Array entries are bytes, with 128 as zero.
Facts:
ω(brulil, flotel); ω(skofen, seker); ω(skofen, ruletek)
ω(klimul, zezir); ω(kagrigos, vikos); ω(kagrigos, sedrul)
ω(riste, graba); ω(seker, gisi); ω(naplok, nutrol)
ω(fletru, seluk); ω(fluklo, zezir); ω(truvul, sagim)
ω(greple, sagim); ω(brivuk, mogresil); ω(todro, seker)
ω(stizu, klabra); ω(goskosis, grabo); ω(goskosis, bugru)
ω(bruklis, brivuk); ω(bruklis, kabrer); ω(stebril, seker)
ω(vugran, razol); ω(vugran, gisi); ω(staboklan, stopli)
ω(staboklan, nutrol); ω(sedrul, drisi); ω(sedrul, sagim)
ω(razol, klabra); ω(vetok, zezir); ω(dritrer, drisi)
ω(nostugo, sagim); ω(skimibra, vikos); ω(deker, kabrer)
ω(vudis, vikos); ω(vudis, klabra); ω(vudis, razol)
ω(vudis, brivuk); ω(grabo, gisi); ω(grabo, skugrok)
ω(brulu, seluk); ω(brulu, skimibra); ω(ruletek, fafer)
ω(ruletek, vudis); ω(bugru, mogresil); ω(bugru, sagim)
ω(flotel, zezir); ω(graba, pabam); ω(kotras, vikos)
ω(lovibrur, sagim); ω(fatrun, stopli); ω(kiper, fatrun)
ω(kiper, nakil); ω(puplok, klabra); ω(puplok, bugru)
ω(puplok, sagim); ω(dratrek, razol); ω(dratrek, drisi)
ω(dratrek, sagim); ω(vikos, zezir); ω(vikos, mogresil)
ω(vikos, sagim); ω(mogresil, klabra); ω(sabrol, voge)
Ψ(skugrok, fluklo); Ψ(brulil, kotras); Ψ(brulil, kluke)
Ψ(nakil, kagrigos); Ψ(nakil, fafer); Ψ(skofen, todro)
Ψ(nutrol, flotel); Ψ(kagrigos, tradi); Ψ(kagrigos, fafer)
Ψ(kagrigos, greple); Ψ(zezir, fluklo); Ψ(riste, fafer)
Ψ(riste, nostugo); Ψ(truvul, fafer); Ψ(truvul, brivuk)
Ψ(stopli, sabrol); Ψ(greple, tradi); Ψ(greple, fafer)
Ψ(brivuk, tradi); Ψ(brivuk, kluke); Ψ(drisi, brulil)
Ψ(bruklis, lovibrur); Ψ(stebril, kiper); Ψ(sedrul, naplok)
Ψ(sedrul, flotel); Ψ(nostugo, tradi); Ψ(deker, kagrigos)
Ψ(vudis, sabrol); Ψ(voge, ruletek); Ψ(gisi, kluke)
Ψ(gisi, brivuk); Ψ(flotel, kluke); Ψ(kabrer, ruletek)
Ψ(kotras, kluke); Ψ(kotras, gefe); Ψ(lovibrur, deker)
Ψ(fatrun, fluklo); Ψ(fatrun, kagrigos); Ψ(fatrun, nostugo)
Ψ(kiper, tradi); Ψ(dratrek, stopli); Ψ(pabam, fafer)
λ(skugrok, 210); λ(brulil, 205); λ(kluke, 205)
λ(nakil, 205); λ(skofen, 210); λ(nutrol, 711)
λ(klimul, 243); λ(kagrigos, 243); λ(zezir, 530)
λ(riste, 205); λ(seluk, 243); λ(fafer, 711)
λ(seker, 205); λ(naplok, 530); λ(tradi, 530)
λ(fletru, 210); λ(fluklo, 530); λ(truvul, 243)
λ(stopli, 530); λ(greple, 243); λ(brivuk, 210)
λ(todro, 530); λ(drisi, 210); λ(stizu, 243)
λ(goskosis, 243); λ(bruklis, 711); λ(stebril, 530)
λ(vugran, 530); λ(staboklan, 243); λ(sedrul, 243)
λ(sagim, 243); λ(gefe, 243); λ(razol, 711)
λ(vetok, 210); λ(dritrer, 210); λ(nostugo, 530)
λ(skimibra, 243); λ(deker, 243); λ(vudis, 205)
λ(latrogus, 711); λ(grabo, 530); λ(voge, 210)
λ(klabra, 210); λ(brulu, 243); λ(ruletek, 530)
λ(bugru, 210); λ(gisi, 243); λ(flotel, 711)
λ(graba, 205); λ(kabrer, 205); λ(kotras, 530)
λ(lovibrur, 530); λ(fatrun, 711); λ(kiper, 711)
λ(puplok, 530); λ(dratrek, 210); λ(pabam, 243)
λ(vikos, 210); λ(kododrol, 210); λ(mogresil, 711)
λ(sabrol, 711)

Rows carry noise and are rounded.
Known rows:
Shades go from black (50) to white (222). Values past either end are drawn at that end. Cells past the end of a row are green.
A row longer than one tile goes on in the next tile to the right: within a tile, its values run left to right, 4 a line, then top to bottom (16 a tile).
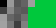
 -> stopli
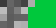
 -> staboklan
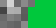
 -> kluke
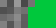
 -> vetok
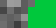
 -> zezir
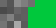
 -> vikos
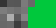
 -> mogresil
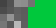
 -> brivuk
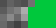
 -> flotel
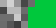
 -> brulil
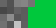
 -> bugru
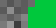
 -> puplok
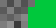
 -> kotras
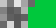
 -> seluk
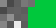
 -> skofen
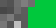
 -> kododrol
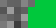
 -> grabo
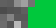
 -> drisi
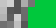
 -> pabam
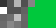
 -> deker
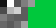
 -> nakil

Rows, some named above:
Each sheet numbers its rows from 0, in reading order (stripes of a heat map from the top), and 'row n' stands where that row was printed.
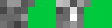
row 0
zezir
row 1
riste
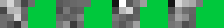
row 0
brulil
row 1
tradi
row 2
nakil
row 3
kabrer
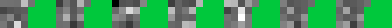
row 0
skugrok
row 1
fafer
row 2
kiper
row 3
staboklan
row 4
riste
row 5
vugran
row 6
vugran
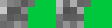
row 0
gefe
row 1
skimibra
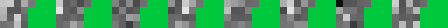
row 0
pabam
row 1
goskosis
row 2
fluklo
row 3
fletru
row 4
sagim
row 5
seker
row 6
bruklis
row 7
brulu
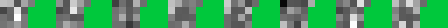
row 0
riste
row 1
fletru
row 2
fafer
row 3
gisi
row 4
klimul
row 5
naplok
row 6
voge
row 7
seluk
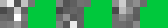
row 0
graba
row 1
skofen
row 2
vudis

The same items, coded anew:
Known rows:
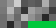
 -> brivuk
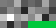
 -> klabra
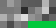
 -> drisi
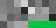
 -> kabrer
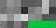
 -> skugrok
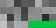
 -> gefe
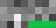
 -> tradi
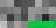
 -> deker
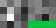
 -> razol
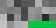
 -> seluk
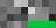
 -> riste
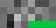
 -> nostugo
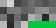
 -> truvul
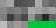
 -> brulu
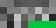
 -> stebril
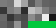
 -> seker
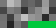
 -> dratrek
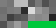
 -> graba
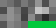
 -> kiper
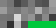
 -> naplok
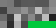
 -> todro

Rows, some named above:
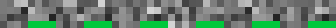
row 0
brulil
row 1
skofen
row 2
fatrun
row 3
gisi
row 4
brulil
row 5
bruklis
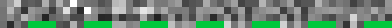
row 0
brivuk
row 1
vudis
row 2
skimibra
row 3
staboklan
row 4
gisi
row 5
gisi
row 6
naplok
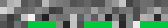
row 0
vikos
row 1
vugran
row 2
sagim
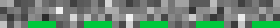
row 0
goskosis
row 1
zezir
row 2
stopli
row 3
fletru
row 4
tradi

